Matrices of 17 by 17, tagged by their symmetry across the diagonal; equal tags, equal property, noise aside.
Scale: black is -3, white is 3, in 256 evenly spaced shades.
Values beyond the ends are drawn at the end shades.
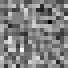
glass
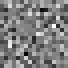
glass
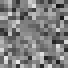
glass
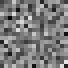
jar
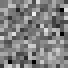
jar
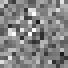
jar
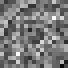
jar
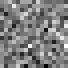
glass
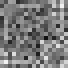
jar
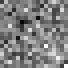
jar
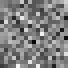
glass
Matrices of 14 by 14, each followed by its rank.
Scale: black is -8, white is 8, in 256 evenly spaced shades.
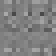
three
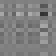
one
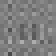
two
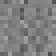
three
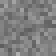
full rank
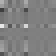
one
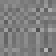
two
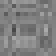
two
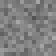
full rank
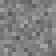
full rank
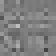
three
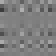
one
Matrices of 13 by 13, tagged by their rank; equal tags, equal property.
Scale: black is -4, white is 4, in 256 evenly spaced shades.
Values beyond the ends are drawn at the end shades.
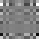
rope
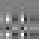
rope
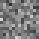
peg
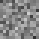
peg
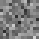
peg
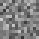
peg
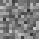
peg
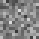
peg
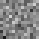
peg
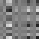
rope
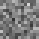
peg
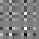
rope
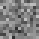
peg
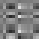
rope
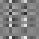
rope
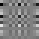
rope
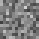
peg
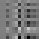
rope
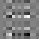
rope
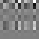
rope
